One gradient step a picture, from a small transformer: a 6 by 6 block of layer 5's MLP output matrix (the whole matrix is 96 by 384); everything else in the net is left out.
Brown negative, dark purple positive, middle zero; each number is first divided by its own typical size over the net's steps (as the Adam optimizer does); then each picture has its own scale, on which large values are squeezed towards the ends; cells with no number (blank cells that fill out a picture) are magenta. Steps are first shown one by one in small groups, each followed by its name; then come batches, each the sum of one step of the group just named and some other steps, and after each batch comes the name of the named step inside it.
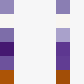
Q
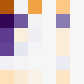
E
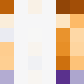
Q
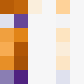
Q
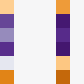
Q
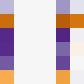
Q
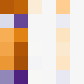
Q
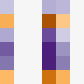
Q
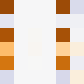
Q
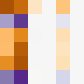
E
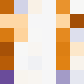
Q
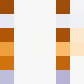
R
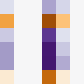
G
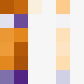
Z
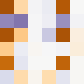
R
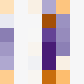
G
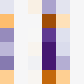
G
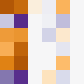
Z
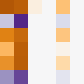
Z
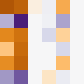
Z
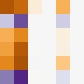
Z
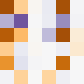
R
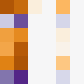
Z
